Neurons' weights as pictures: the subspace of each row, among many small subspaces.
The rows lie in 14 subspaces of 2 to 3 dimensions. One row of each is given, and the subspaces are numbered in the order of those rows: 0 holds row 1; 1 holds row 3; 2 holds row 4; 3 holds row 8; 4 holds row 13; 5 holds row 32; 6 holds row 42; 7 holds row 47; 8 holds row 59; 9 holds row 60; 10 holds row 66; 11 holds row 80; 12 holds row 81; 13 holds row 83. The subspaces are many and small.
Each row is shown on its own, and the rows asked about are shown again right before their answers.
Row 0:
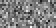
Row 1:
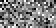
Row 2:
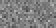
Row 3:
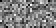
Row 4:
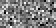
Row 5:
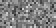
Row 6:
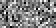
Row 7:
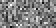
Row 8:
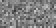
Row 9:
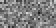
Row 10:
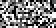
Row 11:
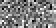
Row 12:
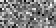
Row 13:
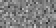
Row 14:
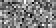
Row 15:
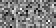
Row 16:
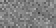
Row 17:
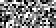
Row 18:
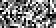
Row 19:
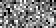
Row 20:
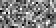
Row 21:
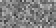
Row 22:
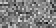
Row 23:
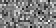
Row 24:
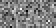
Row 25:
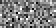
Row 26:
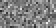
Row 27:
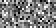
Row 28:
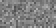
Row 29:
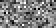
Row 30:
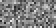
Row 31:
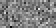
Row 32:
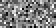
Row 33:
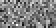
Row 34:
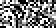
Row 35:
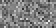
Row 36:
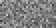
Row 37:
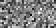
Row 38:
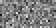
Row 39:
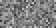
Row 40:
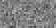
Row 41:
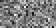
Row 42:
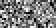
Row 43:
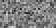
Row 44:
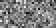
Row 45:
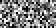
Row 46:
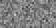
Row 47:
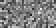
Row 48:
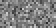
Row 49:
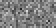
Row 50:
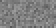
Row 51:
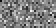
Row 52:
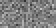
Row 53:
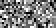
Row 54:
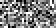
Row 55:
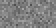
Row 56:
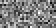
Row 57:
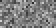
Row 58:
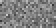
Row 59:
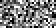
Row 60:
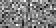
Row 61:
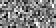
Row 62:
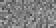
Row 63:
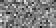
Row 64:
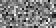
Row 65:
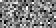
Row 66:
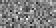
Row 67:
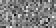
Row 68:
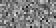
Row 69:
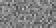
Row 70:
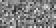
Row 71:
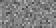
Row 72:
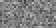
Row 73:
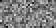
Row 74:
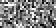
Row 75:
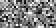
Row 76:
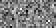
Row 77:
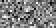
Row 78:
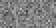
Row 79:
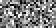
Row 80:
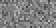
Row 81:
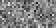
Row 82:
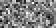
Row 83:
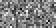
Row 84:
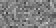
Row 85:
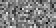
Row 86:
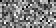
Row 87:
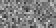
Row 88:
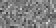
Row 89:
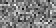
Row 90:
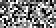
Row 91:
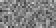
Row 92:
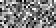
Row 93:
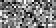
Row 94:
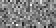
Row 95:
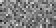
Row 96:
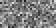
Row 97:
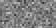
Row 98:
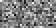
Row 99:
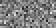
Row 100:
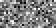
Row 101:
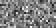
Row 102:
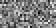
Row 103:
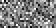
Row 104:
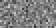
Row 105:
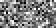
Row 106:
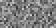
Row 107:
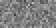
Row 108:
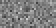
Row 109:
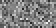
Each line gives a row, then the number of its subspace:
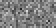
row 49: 13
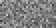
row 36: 1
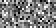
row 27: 11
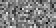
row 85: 5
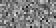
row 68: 9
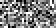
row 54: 9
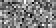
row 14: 12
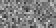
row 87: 6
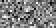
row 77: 10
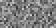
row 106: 7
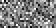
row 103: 0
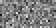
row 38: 10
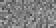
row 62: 7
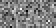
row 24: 13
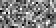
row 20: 4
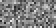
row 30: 3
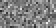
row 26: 4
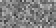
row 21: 0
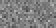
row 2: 6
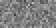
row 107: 9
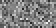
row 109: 0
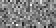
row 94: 1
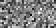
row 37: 7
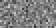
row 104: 4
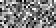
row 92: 11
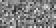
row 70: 3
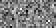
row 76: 13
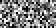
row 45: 6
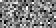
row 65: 12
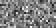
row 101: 9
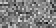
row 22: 7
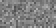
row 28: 3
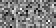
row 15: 13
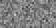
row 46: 9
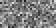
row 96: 11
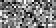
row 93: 12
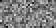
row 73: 1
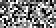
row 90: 12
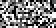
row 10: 8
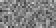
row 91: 1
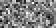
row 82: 4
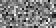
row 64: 8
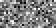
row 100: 8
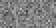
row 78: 13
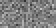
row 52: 9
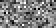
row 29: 8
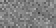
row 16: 0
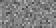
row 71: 6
